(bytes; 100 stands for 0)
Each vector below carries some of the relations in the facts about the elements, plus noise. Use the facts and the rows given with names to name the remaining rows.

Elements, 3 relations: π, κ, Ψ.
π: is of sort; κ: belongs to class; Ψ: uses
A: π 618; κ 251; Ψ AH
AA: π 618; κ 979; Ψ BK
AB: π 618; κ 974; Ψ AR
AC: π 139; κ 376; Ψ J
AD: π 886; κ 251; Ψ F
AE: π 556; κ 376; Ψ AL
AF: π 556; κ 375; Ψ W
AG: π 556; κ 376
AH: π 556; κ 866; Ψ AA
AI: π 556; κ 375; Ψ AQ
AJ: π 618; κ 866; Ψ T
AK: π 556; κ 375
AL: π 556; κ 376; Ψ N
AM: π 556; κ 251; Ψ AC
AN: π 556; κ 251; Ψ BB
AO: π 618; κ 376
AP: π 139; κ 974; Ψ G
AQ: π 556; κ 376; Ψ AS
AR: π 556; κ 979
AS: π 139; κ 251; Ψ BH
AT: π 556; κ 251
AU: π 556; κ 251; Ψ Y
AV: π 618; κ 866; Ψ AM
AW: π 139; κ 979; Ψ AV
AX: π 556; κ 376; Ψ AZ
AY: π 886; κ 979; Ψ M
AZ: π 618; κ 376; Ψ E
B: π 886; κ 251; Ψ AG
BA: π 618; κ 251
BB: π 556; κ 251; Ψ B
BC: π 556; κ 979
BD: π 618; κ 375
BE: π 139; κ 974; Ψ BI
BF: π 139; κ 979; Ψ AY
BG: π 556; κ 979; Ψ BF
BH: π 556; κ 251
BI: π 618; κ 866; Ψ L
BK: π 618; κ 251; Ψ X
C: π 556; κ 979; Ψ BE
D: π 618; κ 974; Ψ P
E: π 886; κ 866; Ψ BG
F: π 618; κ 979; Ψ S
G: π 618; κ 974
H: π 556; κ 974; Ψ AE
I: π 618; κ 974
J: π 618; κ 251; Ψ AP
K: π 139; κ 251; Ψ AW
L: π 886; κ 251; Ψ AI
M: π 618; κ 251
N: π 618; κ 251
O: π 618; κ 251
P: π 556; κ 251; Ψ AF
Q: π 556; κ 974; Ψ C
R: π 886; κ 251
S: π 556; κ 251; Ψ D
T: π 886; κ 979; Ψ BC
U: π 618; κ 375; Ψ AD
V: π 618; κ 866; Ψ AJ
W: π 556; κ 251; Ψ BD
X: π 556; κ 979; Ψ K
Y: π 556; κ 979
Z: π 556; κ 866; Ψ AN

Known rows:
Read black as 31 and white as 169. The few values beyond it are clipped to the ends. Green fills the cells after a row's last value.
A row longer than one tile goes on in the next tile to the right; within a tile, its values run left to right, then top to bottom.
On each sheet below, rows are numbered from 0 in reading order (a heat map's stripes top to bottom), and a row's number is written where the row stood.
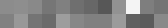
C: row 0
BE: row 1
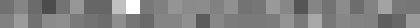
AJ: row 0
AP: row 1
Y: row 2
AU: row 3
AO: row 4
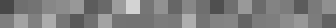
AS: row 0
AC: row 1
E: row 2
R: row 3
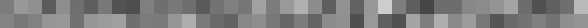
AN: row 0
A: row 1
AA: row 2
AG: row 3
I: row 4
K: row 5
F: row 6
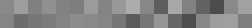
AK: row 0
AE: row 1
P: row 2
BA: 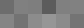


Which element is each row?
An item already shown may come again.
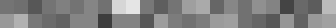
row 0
AA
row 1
G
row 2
AM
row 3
U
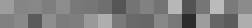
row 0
BC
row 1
AA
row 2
D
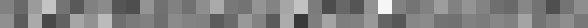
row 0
AB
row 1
AH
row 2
AZ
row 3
Q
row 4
BE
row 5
AI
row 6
BI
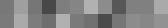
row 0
Z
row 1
AF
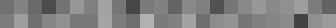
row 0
AJ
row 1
Z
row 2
AV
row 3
AX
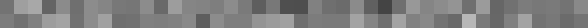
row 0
AM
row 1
X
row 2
BC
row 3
A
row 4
V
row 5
BH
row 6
AY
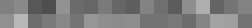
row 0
AH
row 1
BK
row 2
J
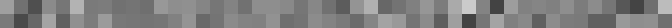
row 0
BD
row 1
T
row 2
BG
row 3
BG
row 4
J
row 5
H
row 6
BC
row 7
AD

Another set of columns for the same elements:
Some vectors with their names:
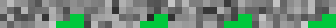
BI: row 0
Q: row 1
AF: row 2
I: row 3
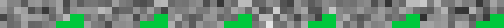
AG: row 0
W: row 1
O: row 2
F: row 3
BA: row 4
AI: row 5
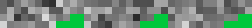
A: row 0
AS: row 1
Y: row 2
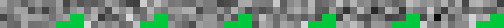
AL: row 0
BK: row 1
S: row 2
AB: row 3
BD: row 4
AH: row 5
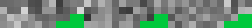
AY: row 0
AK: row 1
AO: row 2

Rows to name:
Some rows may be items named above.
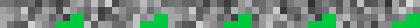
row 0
AD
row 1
AV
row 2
AD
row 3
C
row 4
J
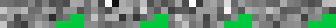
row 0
AS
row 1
AP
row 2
G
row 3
BH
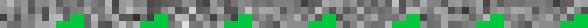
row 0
Z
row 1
BE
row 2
F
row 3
AU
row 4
AZ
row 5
AG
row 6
AU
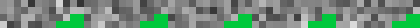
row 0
AC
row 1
BG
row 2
AG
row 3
V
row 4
X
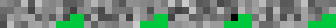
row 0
H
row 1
AJ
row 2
U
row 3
E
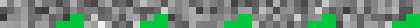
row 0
AK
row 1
AA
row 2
AX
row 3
AM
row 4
D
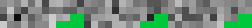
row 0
AH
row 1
Q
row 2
AJ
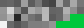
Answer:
K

